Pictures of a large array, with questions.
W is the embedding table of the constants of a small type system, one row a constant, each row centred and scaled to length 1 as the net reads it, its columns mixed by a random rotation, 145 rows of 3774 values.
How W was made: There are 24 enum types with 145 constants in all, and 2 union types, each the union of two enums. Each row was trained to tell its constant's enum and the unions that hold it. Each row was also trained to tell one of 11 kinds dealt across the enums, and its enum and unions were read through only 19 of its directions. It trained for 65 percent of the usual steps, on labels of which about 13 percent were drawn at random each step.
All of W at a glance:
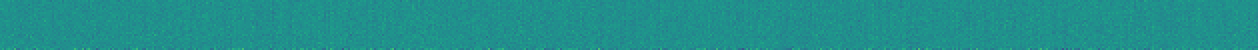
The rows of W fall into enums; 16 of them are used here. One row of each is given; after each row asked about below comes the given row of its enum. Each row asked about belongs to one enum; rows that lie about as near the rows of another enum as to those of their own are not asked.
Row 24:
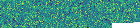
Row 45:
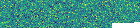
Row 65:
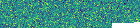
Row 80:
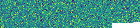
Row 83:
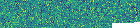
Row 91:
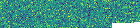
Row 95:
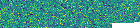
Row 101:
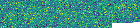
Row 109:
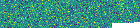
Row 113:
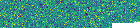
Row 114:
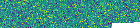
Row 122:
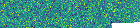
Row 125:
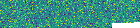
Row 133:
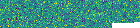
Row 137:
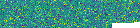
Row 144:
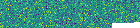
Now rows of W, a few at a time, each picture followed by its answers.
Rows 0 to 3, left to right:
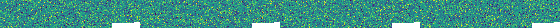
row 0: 83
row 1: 95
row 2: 65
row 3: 91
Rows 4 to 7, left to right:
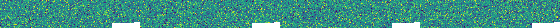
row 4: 114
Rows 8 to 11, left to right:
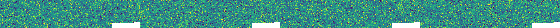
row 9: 109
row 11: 80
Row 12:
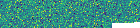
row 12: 137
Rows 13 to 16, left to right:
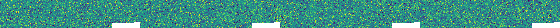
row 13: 122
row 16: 24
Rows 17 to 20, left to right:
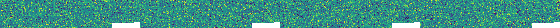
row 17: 91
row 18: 65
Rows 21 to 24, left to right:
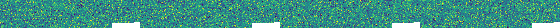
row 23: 83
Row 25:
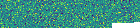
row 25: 80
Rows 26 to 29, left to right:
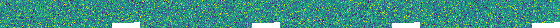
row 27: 24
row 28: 122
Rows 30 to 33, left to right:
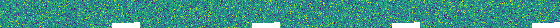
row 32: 113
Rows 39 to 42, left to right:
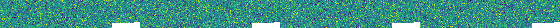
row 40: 109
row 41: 80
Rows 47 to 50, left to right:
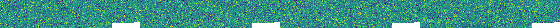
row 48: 133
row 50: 122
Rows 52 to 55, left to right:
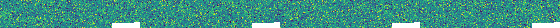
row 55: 80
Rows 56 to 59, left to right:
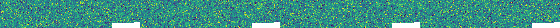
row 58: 133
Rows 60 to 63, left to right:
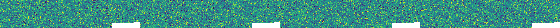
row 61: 133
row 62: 125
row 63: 109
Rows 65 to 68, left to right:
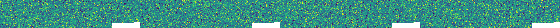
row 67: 101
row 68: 65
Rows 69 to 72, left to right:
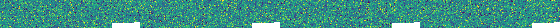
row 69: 137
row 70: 144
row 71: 122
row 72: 125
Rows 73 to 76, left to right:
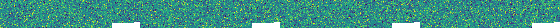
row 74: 65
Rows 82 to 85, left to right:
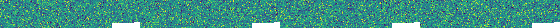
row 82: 109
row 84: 109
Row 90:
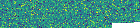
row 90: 114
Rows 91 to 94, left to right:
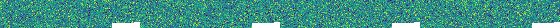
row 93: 24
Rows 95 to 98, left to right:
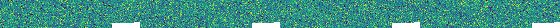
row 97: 144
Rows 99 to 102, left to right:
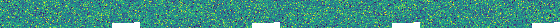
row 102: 24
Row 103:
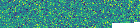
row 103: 137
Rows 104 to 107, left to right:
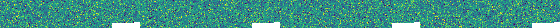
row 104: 133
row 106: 95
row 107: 133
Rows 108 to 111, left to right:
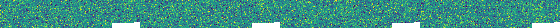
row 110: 101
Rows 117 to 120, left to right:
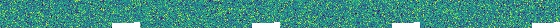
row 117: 113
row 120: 65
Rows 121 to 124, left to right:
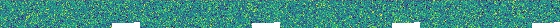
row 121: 101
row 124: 114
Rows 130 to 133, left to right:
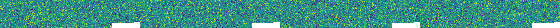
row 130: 101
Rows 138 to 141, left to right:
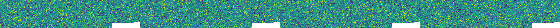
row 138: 101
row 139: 114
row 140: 114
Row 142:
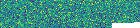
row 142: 45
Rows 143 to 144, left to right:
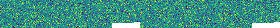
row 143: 24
